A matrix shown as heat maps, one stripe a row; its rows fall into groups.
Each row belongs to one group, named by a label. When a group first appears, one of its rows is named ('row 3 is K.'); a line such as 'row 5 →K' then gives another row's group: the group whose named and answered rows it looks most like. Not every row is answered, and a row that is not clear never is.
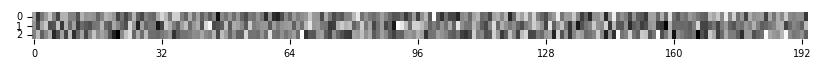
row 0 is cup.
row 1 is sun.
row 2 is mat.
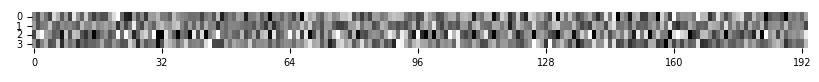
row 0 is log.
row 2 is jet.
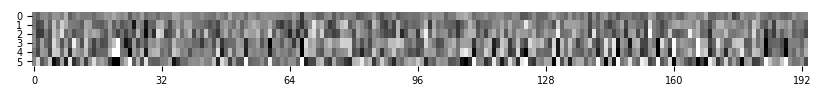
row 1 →cup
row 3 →log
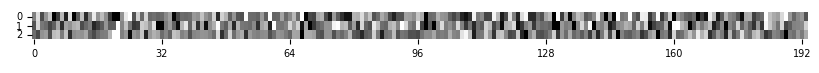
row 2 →log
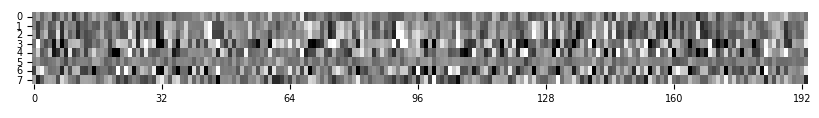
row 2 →sun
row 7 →cup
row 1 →sun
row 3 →jet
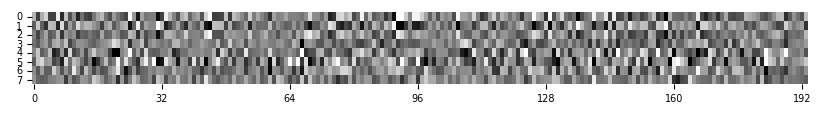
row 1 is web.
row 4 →mat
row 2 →sun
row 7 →cup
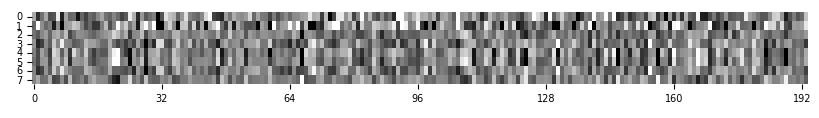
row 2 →log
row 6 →cup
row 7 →mat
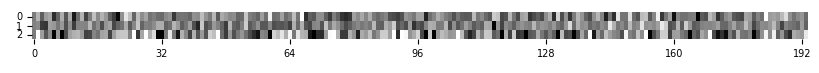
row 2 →jet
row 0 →mat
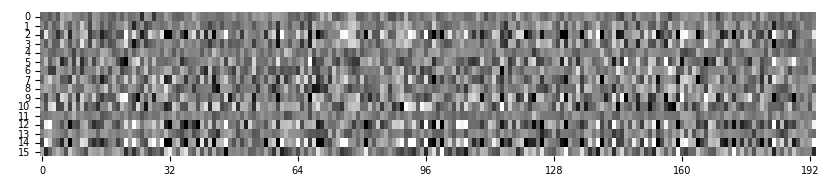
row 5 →mat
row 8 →web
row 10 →sun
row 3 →log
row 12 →jet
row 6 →web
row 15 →cup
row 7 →jet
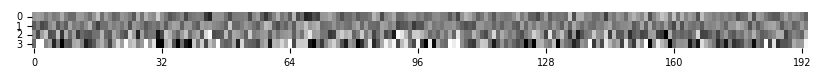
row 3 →jet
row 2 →sun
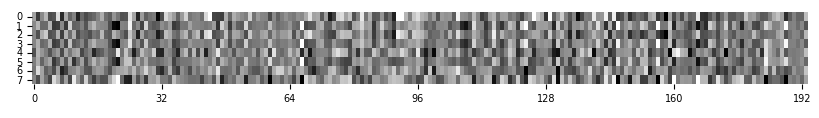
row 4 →jet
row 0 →sun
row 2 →sun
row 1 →mat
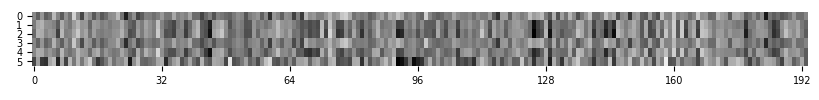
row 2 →web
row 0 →log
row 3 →log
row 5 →web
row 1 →web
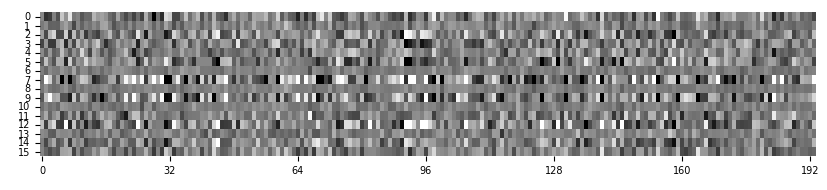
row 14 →sun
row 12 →sun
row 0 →cup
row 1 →cup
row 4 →log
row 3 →web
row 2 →sun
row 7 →jet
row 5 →web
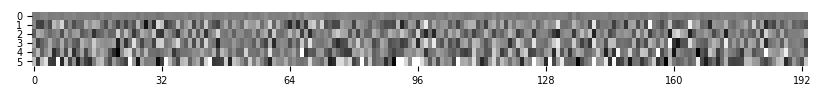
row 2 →jet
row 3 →cup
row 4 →mat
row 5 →sun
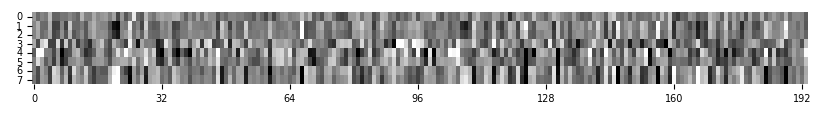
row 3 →sun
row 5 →jet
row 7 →log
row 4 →jet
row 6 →log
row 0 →cup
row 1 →mat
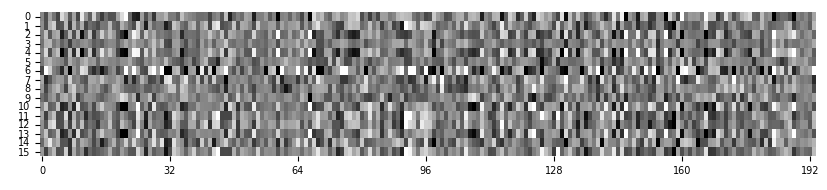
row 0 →log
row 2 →mat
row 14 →jet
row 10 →mat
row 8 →cup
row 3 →jet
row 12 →sun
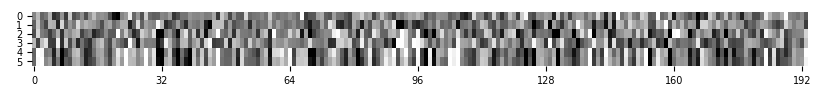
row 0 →mat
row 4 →jet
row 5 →jet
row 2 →jet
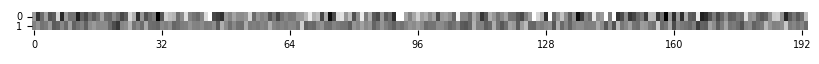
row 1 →mat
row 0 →sun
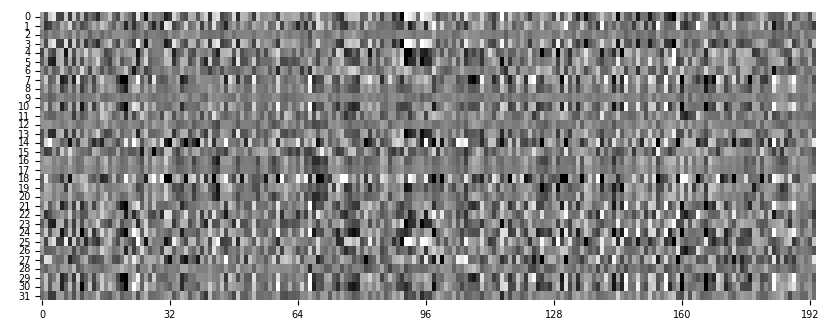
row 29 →mat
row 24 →mat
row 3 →sun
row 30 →mat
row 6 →log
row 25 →sun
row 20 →web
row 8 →mat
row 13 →web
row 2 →log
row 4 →web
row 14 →jet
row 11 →cup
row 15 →cup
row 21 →mat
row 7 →mat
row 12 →web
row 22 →cup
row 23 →web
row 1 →cup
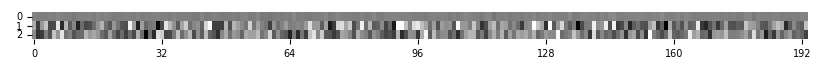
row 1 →sun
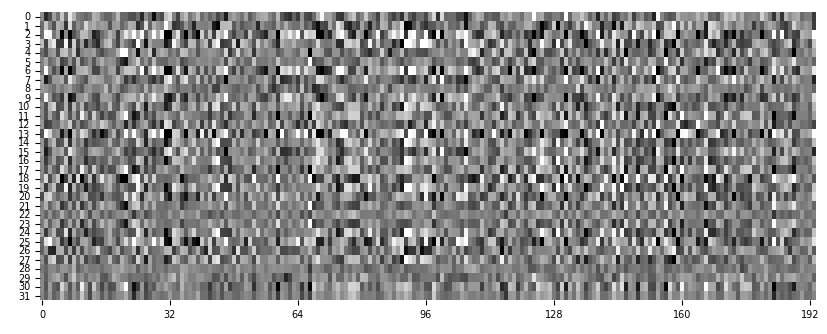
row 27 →sun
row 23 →mat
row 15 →cup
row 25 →jet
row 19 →sun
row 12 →cup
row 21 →mat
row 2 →jet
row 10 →sun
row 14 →sun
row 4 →log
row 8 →web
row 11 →log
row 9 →jet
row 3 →sun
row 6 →jet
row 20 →jet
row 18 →mat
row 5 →mat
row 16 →sun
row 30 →log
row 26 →web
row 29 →cup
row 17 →log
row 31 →log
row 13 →jet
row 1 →web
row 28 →log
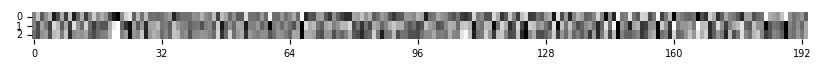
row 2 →log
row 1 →log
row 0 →mat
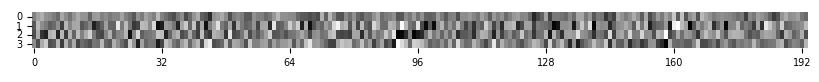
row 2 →web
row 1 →jet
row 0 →web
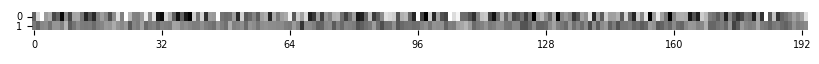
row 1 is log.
